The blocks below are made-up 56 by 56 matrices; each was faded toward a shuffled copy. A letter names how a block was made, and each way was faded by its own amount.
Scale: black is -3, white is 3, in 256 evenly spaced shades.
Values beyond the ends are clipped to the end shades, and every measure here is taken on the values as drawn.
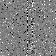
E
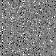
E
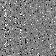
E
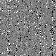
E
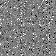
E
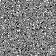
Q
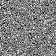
Q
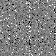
E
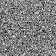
Q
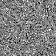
Q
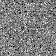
Q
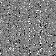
E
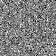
Q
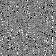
E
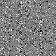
E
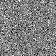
Q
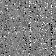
E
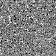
Q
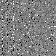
E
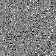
E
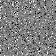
E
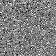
Q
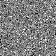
Q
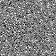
Q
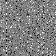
E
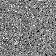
Q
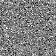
Q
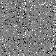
E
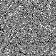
Q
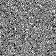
Q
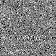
Q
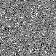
Q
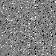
E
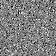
Q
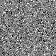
Q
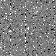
E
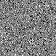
Q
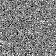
Q
